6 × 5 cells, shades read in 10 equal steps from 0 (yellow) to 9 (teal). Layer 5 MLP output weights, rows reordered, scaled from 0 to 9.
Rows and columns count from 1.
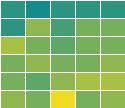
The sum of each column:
33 33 30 31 29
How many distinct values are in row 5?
4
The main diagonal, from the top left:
8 4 6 5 3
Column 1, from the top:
8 8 3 5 5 4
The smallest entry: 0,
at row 6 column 3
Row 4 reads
5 4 5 5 4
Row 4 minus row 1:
-3 -5 -3 -3 -4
